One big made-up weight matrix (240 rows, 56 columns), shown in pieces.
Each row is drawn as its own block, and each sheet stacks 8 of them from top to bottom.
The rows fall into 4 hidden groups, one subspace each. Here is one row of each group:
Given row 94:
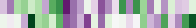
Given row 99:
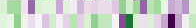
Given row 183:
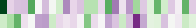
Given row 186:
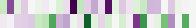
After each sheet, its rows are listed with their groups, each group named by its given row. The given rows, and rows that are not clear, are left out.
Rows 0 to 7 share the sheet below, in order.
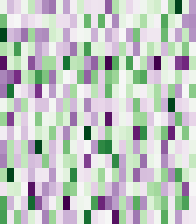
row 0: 183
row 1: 183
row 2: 183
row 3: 186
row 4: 186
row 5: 183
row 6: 94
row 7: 183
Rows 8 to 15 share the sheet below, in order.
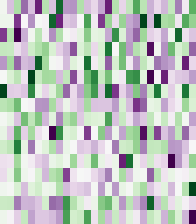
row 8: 186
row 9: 99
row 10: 99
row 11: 183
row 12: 186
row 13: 99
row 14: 94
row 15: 94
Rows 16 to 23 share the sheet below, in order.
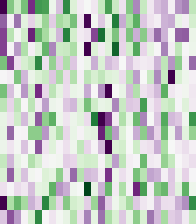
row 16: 183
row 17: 183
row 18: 186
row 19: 183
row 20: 183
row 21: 183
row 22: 186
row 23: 183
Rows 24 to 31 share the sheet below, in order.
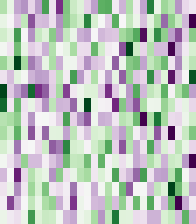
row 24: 94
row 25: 99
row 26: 99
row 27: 183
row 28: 99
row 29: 94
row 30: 99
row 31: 94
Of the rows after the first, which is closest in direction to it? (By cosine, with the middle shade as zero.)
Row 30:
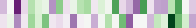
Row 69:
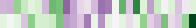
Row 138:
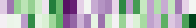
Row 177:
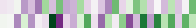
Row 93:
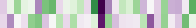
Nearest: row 177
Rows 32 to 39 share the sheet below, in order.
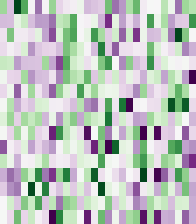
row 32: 99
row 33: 94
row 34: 94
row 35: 99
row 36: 186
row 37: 183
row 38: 94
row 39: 186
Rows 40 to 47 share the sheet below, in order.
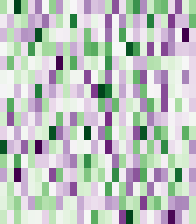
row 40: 99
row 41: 99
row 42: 186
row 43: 183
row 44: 186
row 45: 183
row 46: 99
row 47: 99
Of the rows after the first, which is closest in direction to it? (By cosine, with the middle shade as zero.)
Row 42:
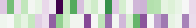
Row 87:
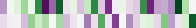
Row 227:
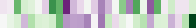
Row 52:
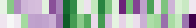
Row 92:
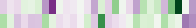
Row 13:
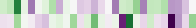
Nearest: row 52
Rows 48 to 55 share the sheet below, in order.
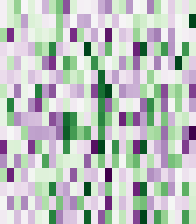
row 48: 94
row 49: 186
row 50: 94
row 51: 183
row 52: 94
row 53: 183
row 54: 186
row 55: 186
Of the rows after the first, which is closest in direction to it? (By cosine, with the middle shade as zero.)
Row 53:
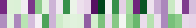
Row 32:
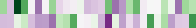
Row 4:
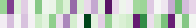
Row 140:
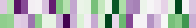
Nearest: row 140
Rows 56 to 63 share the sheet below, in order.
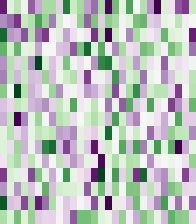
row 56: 183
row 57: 183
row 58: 183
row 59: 99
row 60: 99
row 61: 94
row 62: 183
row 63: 183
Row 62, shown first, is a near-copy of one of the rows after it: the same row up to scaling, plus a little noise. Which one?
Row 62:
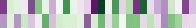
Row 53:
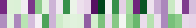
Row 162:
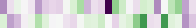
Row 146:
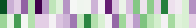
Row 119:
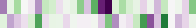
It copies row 53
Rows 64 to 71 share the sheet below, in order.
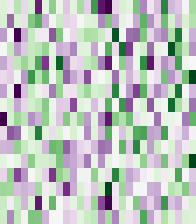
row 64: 183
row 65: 99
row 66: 94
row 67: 99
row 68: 183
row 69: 94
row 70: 99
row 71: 183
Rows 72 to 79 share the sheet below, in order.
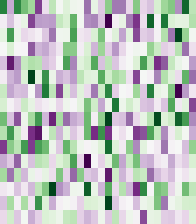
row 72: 99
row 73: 94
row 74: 94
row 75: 94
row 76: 183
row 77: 183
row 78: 186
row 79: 183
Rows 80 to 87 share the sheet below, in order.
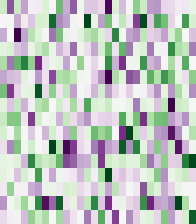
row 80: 186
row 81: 99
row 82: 99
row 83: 186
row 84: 99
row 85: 94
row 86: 183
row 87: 94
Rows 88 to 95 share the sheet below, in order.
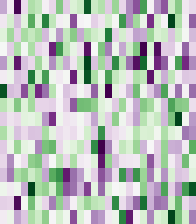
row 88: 99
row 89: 186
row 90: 99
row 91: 183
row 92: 183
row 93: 183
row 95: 99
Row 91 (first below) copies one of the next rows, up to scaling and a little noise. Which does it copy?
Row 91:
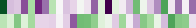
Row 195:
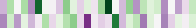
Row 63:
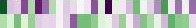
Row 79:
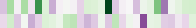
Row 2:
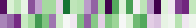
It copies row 63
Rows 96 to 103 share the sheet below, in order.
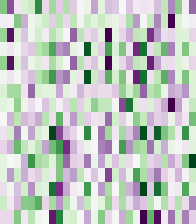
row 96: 186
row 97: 186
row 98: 186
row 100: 186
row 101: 94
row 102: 186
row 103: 186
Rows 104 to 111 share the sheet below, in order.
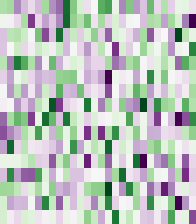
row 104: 94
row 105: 94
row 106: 99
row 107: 186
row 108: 183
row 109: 186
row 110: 99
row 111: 94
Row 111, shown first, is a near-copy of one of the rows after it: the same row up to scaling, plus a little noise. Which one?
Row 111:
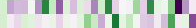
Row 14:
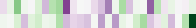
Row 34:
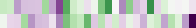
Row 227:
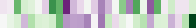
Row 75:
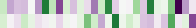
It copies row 75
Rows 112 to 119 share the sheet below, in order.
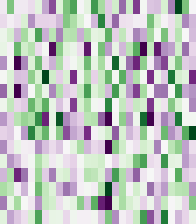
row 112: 94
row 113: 186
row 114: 99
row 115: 99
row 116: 94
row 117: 183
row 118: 99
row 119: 183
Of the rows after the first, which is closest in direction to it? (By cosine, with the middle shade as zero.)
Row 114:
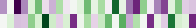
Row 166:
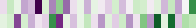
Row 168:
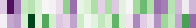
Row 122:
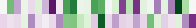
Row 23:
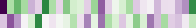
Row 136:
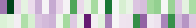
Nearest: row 168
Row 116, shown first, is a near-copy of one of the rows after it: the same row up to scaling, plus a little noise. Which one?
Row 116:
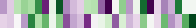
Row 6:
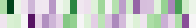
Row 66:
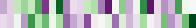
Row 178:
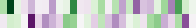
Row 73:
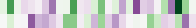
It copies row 66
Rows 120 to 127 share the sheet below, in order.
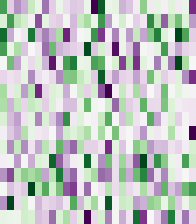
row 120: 183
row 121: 183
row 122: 94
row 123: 183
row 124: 94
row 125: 186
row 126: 94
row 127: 186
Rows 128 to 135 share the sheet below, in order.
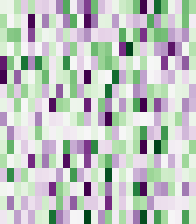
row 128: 99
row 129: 99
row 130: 183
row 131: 186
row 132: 183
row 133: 99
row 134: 186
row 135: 186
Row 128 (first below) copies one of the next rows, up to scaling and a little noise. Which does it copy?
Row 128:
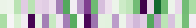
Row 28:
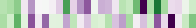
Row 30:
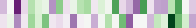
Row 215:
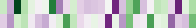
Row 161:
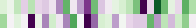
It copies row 161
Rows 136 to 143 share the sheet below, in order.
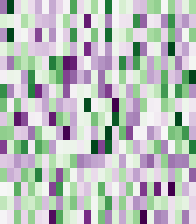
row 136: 186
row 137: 186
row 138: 94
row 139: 183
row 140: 99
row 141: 183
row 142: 186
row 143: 186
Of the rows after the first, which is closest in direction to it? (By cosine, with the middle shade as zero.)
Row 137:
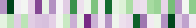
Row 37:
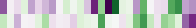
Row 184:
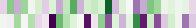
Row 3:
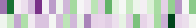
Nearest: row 3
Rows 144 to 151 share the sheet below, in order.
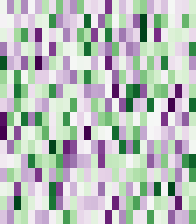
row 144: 186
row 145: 99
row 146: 183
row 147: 99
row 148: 183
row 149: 94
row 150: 186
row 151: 99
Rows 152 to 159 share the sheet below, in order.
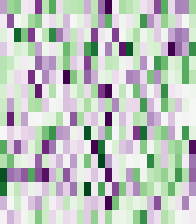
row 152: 183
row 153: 99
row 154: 99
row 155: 183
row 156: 186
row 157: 183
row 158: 183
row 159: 183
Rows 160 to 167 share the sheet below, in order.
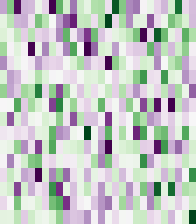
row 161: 99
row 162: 183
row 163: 186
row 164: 186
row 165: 183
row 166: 186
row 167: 94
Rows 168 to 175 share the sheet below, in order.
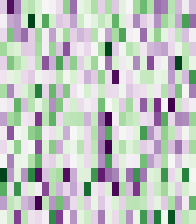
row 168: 94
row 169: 99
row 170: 94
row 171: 186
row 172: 183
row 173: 183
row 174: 183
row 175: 186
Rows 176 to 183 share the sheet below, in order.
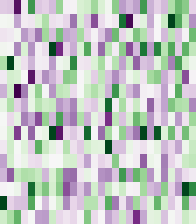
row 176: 99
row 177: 186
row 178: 94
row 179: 99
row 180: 186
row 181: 183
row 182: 94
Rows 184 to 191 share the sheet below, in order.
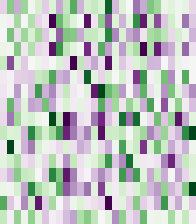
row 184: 186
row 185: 186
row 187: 183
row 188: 94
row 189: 99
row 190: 94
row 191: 183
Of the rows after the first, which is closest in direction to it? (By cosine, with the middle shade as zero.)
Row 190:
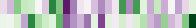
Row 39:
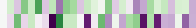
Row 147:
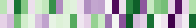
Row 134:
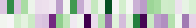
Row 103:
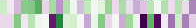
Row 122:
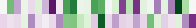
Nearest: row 147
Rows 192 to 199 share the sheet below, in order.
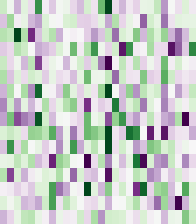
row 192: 183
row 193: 99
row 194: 183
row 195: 183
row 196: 99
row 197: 186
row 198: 186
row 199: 183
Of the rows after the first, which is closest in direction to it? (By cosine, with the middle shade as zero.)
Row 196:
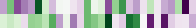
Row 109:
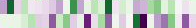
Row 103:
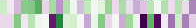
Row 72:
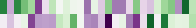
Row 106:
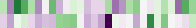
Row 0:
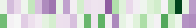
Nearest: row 0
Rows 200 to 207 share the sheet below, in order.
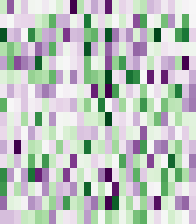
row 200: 186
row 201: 183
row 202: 99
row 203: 183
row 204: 183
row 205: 99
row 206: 183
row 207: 183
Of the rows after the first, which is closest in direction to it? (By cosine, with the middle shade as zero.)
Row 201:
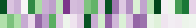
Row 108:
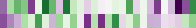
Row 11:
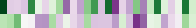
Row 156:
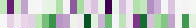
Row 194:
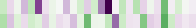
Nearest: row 11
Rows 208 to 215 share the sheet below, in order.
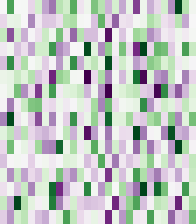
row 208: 94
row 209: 186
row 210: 186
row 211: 183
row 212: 186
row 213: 94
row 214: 186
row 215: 99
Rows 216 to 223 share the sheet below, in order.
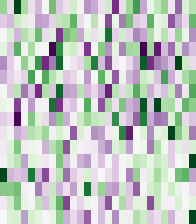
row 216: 99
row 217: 186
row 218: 94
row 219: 186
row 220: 99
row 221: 94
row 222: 183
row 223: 94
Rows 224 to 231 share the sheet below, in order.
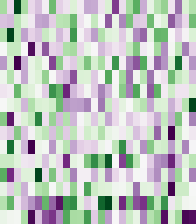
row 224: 99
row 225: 94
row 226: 99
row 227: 94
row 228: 186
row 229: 99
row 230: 186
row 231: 94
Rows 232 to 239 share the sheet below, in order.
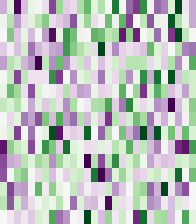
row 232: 99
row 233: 94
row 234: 186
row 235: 99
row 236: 186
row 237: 183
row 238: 183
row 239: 186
